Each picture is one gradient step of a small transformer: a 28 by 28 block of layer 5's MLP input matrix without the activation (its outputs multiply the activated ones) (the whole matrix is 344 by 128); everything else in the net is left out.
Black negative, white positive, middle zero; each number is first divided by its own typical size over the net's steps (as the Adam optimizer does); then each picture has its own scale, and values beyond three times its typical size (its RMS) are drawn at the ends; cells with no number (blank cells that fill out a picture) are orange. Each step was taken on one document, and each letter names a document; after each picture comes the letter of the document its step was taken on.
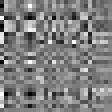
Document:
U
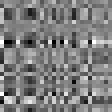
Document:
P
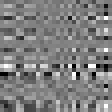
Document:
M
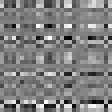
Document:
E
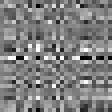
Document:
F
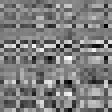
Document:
E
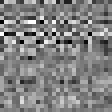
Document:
P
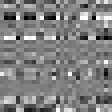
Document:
M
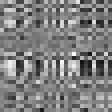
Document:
F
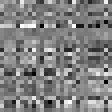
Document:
E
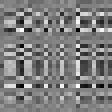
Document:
F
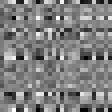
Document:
F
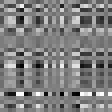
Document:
F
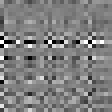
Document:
U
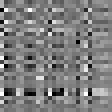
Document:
U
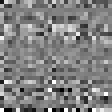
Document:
P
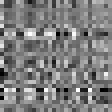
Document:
P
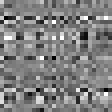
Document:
P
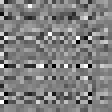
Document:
U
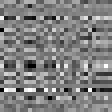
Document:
P
